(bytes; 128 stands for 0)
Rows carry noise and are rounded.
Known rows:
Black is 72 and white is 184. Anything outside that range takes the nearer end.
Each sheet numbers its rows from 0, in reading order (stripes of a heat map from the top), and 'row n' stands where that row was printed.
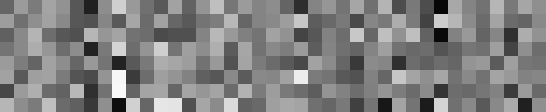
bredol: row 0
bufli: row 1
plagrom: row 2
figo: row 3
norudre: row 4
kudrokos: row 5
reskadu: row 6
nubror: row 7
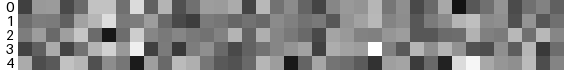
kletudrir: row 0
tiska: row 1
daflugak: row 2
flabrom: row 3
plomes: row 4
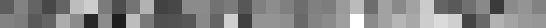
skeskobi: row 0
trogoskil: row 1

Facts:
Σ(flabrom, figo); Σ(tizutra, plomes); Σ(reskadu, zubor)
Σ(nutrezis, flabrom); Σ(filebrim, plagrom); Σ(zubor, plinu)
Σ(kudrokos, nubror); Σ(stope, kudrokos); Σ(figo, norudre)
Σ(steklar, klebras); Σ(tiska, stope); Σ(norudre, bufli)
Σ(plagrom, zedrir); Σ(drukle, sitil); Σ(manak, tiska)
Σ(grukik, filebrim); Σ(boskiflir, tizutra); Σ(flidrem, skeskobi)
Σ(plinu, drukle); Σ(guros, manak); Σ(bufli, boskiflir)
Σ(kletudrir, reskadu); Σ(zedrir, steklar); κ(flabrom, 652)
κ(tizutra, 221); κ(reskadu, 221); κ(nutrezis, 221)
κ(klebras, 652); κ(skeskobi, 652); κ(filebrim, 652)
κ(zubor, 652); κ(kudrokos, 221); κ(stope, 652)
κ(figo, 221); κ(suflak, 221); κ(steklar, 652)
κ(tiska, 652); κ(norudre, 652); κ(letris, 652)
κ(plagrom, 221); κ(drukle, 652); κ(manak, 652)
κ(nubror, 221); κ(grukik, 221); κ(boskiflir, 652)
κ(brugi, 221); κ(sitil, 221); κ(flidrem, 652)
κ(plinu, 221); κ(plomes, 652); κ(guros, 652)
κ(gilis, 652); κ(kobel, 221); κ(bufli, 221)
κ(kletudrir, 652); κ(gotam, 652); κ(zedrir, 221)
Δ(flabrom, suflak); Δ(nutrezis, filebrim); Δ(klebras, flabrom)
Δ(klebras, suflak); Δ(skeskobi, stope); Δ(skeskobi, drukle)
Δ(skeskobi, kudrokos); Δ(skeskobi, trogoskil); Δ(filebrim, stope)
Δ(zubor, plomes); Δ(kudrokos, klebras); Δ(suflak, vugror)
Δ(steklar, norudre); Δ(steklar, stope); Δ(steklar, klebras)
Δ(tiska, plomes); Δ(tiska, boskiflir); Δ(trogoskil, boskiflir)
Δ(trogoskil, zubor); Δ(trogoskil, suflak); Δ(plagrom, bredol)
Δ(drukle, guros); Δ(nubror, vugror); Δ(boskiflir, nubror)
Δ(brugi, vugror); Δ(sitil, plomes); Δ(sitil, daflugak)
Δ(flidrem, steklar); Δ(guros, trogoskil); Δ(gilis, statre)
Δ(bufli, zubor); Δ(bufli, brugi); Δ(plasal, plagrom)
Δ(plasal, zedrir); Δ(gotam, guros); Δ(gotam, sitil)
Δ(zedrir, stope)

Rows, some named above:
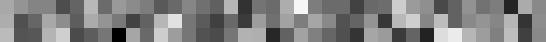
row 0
zedrir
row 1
klebras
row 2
plomes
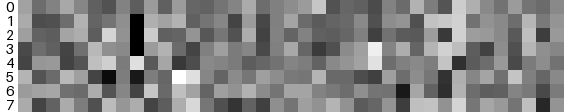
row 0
bufli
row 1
drukle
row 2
boskiflir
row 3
guros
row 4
flidrem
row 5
tizutra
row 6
brugi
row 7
klebras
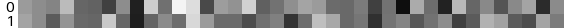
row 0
nubror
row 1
stope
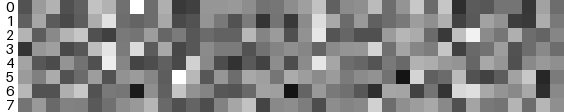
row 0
nutrezis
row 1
filebrim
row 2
sitil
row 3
flidrem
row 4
steklar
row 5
suflak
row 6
plomes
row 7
plasal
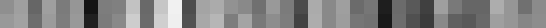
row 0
vugror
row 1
vugror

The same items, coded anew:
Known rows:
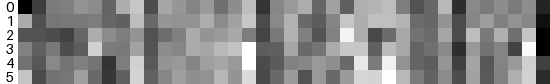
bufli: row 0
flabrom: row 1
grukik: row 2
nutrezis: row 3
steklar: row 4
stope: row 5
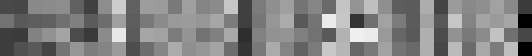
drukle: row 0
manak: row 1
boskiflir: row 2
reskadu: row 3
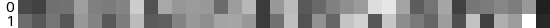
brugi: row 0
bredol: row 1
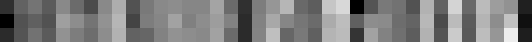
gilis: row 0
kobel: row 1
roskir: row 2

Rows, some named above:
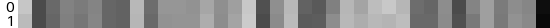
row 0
flabrom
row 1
flabrom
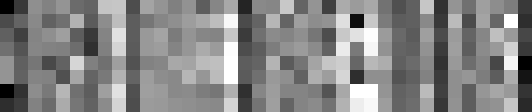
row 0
sitil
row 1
plasal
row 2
klebras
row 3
steklar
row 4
nutrezis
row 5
skeskobi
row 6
nubror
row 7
kudrokos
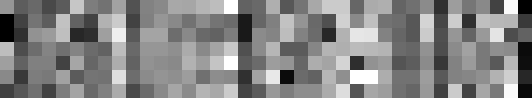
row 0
nutrezis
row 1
tizutra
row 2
plomes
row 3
flabrom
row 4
skeskobi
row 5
vugror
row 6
plagrom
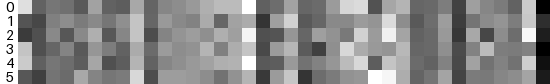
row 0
flidrem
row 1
trogoskil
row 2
zedrir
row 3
guros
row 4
filebrim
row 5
suflak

